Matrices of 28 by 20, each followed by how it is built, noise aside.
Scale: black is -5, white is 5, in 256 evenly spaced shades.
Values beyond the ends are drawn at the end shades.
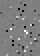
sparse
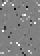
sparse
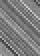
Toeplitz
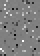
sparse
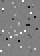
sparse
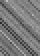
Toeplitz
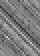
Toeplitz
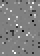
sparse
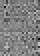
low rank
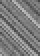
Toeplitz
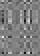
low rank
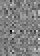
low rank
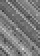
Toeplitz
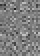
low rank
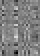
low rank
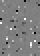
sparse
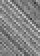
Toeplitz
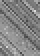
Toeplitz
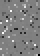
sparse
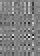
low rank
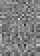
low rank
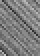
Toeplitz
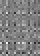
low rank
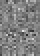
low rank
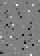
sparse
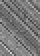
Toeplitz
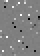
sparse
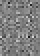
low rank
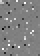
sparse
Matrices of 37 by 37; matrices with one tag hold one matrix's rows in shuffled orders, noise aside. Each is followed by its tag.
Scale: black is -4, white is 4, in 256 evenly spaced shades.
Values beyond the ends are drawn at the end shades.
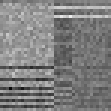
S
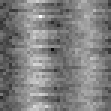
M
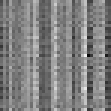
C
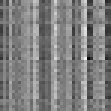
C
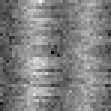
M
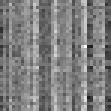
C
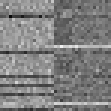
S
